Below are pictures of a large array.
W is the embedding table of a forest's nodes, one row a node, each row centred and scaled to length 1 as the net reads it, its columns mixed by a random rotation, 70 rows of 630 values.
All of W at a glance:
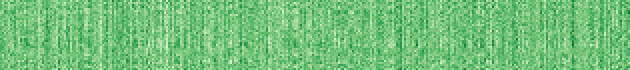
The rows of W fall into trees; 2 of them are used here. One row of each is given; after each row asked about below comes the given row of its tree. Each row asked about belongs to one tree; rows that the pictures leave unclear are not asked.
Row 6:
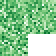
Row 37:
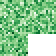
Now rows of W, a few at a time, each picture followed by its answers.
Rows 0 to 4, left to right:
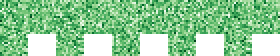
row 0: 6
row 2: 37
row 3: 37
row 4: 6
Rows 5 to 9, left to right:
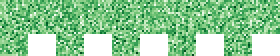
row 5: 37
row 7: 6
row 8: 37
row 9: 6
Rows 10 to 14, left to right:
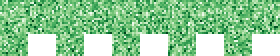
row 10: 37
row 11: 37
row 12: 37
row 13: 37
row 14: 37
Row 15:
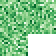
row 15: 6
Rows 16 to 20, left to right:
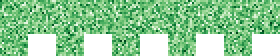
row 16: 6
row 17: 37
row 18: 6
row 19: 37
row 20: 37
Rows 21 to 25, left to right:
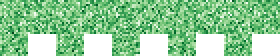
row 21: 37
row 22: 37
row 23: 6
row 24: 37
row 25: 37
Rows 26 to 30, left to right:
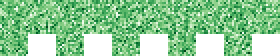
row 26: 37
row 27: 6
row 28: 6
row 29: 37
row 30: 6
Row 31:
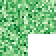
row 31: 6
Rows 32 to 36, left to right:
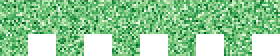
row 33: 6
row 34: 6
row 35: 37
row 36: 6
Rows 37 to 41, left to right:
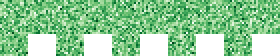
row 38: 6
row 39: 6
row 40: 6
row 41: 6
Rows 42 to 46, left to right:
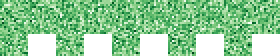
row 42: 6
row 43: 6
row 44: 6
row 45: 6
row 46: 6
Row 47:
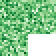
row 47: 6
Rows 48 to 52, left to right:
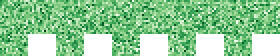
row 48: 6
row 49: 37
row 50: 6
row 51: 37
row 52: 37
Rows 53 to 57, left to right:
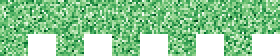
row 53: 6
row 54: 37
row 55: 37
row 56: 37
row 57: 6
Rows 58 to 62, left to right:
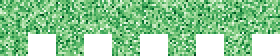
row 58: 37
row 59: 6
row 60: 6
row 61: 6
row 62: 6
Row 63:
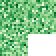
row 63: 6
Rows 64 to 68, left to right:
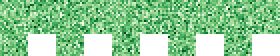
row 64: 37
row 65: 6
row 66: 37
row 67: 37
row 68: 6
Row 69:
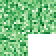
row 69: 6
